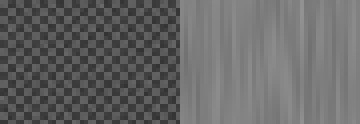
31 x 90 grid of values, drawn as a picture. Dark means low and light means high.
It is made of 1 by 2 panels. Panel 1,1: low, checkered. Panel 1,2: middling, streaked downward, faint in contrast.
